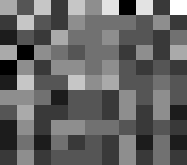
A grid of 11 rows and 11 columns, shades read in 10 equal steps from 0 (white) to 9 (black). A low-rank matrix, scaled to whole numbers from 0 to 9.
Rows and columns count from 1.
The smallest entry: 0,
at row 1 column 11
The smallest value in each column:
3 2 2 3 2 4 1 4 1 4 0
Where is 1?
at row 1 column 7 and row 1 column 9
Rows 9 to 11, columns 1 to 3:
8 4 7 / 8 5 8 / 7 4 7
